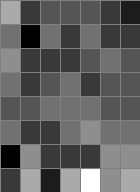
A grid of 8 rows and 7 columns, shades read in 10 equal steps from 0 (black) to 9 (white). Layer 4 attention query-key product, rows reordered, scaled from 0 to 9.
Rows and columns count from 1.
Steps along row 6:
down same up up down same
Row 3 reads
5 2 2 2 3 4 3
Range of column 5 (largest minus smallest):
7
